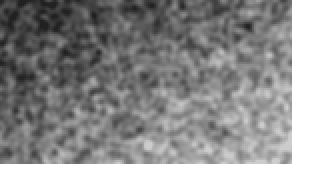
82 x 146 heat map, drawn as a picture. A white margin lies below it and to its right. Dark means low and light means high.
No regular stripes run through it. The texture is blotchy. The bottom right is the ninth with the highest average. The top left is the ninth with the lowest average. There is an overall slope up to the bottom right. Neither half mirrors the other.
